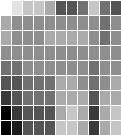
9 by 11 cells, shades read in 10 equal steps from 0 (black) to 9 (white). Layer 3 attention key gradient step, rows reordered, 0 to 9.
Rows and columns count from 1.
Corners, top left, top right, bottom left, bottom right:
9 3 0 7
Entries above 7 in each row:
2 0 0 0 0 0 0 0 0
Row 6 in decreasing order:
6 6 6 5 5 4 4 4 4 3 3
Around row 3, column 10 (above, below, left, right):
4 5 5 5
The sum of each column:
35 36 41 41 41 49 50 48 37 45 49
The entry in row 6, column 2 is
3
